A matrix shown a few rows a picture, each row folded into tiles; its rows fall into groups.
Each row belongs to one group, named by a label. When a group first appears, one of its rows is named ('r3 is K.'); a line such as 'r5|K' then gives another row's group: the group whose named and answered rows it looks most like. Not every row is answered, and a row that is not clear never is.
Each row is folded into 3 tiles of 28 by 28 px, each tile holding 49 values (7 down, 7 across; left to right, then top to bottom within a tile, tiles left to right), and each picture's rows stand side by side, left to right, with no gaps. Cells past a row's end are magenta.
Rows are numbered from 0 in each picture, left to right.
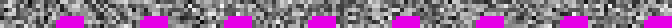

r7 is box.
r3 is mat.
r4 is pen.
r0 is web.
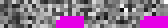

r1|web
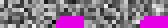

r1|web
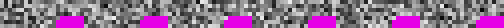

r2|pen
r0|pen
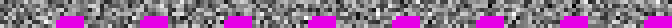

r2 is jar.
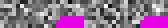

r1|web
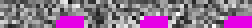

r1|pen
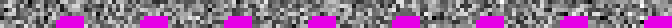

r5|jar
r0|web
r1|pen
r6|pen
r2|box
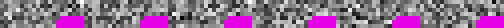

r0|jar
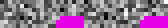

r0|web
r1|web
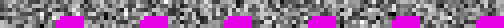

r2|pen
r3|jar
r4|jar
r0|web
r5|box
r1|web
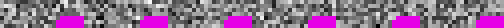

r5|jar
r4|web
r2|pen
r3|mat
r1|mat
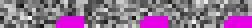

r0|box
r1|pen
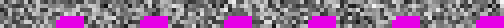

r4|pen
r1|box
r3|jar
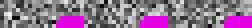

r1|pen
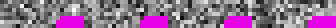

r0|web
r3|pen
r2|mat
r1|jar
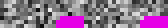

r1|pen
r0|web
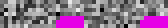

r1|box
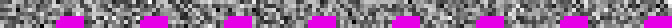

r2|mat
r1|jar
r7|jar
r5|box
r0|box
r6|jar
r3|pen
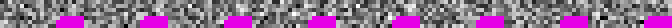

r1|web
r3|box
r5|pen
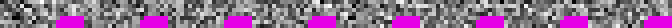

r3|box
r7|web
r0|mat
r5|box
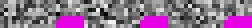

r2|mat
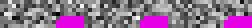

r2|mat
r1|jar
